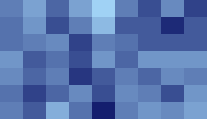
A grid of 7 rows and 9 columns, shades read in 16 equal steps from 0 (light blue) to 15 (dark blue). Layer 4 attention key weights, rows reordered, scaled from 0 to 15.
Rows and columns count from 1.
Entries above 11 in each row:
1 1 1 0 1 1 1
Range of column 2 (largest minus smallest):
8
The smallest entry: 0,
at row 1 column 5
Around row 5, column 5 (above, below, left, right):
5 11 13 7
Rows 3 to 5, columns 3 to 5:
6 12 7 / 8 11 5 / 7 13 10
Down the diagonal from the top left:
7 5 6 11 10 6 5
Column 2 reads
4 5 7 10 9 12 10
